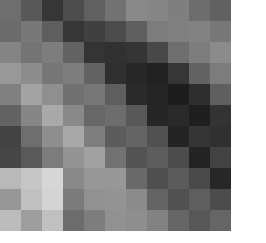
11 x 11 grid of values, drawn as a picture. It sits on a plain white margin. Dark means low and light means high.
Roughest part: bottom left. Ninth with the lowest average: middle right. Odd patch: higher, in the bottom left. Grain: diagonal, down to the right.
